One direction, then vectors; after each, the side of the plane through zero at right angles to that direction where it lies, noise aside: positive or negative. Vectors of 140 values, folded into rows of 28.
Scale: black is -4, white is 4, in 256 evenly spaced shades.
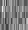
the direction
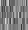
negative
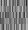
positive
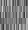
positive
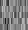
positive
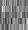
positive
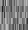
negative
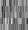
negative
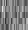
positive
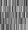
positive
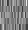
negative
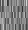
negative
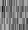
negative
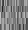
negative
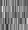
positive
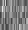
positive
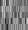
positive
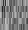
negative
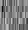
negative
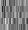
negative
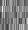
positive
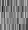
negative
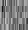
negative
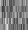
negative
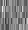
positive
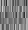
positive
